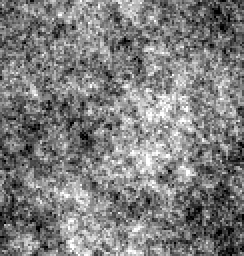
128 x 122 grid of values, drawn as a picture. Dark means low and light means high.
Grain: blotchy. Average level on the scale: 50%. Ninth with the lowest average: bottom right. Mirror symmetry: none. Slope: none. Stripes: none.
